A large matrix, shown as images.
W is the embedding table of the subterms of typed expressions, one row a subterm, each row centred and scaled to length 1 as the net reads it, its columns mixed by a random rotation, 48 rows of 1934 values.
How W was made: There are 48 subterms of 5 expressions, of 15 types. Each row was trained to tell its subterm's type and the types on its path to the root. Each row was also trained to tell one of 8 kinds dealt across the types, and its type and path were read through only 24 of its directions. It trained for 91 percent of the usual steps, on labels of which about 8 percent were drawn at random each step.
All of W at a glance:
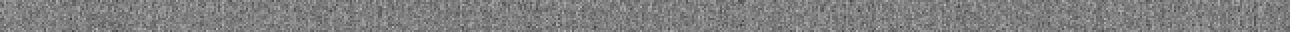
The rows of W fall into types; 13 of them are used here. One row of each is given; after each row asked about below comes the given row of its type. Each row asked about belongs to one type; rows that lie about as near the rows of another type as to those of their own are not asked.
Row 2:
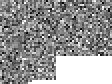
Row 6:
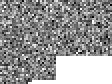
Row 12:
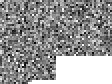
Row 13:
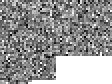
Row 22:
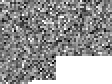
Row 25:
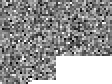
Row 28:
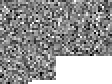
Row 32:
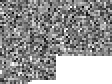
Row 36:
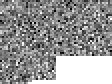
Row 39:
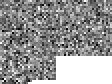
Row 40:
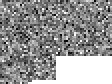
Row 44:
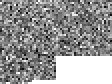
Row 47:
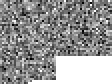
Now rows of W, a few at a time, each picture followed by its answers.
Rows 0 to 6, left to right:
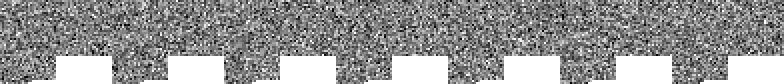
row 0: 13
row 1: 47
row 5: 13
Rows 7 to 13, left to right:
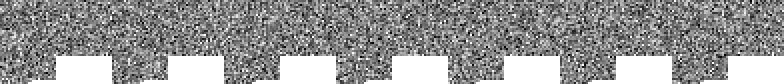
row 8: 36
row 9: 12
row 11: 12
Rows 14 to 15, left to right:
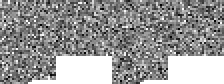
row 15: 39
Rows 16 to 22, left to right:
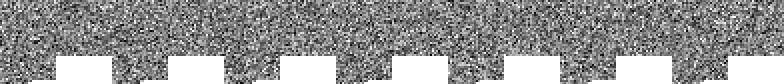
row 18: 2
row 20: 32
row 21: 32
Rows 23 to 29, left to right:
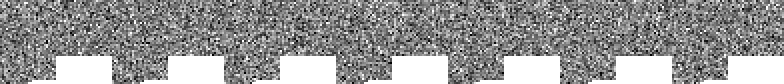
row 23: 2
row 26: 28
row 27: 47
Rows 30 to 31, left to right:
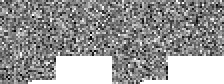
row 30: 28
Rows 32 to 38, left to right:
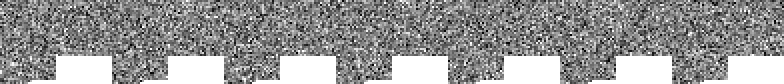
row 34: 25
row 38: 13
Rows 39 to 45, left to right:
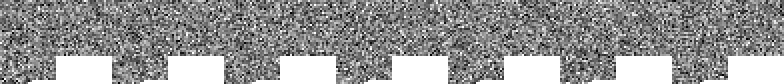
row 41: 47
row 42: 32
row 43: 39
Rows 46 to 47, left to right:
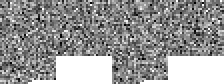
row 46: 40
